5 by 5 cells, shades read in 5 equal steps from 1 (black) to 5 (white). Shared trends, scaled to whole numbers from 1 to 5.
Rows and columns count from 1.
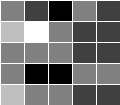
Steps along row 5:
down same down same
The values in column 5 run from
2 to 3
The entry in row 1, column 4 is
3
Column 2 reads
2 5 3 1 3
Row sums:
11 16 13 11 14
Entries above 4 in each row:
0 1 0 0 0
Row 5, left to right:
4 3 3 2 2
